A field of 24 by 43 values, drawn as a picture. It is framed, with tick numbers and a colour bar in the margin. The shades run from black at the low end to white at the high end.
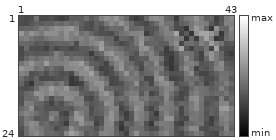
Seam: none. Odd rows or columns: none. Odd patch: rougher, in the top right. Mirror symmetry: none. Rings: centred on the bottom left. Roughest part: top right.
